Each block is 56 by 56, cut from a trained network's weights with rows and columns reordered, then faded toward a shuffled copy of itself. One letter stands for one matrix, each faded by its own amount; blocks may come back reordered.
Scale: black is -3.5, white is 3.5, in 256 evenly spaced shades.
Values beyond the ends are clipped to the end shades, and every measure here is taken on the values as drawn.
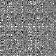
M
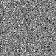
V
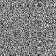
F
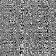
M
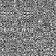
F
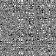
M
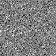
V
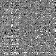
M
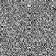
F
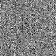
V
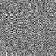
F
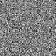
F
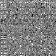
M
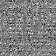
M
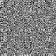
F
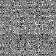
M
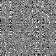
M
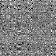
M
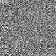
F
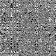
M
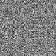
F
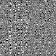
M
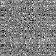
M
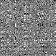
M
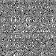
M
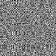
F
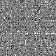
M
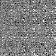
M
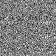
V
